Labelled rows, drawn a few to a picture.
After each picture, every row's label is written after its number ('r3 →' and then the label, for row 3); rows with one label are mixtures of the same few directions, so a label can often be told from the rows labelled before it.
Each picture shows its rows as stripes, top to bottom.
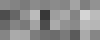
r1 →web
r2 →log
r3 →log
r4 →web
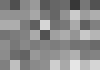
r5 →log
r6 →web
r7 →log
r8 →log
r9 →log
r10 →web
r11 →log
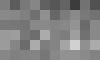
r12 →log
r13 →log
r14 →web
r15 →log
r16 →web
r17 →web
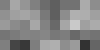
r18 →web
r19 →web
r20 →web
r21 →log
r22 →web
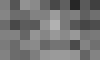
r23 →log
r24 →web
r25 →web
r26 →web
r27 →log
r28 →web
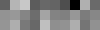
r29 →web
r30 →log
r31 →log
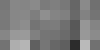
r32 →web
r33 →web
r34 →web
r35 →web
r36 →web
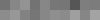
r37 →web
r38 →log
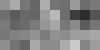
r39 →log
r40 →web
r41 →web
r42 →log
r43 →web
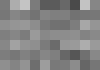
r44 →web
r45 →web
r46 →web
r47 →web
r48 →web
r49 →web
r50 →log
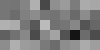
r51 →log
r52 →log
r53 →log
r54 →web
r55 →web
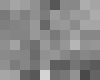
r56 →web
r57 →log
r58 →log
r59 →web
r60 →log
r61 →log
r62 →log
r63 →log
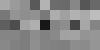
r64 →log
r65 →log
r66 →log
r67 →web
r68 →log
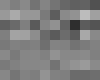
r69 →log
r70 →web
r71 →web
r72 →web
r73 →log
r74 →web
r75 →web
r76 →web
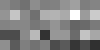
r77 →web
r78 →log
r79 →web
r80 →log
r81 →log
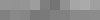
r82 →web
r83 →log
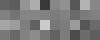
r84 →log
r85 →log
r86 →log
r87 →log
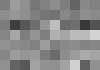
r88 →web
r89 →web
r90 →web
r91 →log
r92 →log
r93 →web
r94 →web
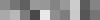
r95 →web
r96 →log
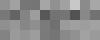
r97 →log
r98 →log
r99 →web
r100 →web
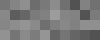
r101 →web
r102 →web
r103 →web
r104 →log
